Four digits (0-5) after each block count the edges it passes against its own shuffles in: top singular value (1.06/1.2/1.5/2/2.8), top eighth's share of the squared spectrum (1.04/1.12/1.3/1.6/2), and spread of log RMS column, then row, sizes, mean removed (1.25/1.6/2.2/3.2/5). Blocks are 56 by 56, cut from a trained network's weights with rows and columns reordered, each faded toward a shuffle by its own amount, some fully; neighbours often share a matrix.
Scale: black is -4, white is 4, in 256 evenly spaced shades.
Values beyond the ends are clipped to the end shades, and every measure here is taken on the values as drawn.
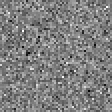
0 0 0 0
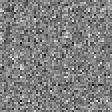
2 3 1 1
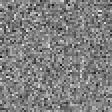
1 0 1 0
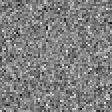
0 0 1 0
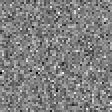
0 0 0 0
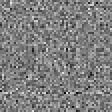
3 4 1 2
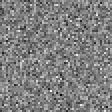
0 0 0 0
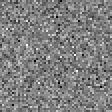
0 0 0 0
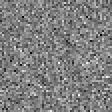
0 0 0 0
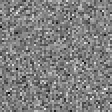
0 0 0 0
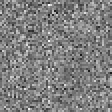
3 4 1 2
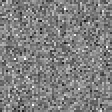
1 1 0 0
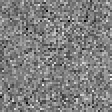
1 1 0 1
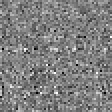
2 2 0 2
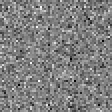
1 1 0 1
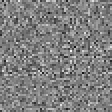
3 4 1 3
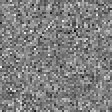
2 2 0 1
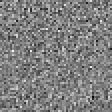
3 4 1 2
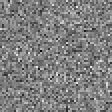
2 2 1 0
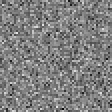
2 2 0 0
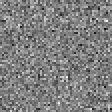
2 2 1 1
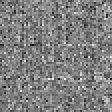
2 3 0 2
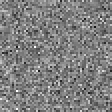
2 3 1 1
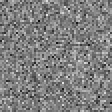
1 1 0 0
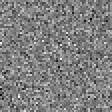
0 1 0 0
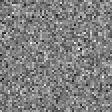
1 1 0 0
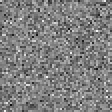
0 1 0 0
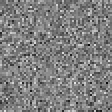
3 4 1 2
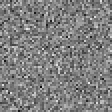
2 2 0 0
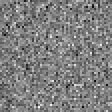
1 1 0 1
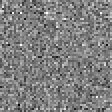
2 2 0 2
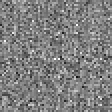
1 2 0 1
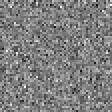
1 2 0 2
